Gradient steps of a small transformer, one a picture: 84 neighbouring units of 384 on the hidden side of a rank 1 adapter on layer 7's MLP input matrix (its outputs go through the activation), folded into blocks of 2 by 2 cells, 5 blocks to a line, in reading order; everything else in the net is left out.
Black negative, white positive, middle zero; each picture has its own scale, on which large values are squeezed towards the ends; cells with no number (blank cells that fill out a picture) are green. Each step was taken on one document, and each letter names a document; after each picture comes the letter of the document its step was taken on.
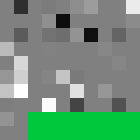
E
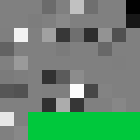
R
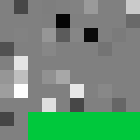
E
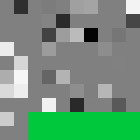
E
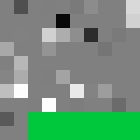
E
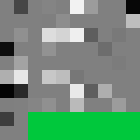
E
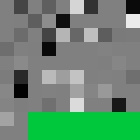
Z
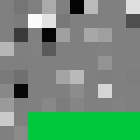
Z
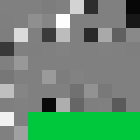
R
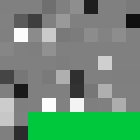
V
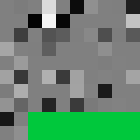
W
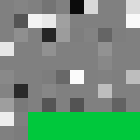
Z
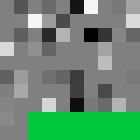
W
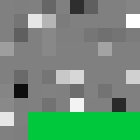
Z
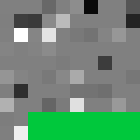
V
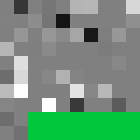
E
